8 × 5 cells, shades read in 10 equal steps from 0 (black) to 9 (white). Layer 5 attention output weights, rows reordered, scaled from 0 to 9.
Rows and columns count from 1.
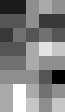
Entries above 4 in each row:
3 1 0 3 3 3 4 5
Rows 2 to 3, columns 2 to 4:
3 5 2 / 4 3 4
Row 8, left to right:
6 9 7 5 7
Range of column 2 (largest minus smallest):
8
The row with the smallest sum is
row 2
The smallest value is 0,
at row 6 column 5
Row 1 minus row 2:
-2 -2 0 4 3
